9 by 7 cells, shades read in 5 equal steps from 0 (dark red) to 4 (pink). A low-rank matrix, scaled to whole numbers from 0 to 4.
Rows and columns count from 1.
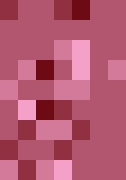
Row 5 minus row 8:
2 0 0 2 1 0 0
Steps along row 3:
same same up up down same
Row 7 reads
2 1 3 3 1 2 2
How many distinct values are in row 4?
4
